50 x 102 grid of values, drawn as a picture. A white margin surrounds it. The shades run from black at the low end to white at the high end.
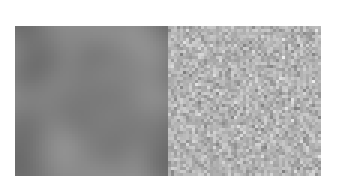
It is made of 1 by 2 panels. Panel 1,1: middling, smooth, faint in contrast. Panel 1,2: high, fine-grained.
